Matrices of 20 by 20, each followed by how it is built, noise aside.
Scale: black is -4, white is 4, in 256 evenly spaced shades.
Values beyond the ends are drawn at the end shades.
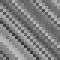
Toeplitz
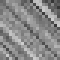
Toeplitz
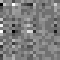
low rank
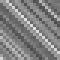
Toeplitz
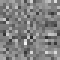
low rank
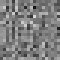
low rank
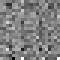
low rank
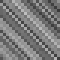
Toeplitz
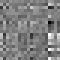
low rank
